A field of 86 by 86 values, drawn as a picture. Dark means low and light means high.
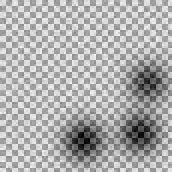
Average level on the scale: 70%. Mirror symmetry: none. Dips: three.
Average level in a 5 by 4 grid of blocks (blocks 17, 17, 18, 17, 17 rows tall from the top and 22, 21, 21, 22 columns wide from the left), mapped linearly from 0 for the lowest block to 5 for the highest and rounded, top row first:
5555
5554
5550
5320
5222
